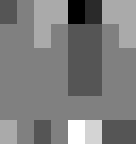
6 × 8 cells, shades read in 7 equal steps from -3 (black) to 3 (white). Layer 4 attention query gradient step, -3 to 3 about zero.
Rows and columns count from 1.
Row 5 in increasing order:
0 0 0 0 0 0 0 0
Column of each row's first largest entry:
3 3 1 1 1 5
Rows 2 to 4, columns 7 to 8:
0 1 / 0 0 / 0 0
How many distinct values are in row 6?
5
